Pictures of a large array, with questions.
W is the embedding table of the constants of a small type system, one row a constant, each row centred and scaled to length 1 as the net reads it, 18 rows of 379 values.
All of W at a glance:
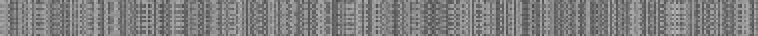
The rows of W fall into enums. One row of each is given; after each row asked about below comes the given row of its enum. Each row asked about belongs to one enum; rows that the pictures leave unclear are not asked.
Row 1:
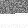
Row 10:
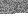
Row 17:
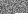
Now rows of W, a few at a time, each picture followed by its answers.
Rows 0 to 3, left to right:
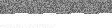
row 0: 17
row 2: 10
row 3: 10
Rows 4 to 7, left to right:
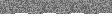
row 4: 1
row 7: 17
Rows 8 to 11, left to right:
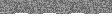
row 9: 1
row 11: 1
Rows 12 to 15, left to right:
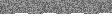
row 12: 17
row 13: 10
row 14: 1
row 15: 10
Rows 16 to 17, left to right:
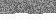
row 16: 10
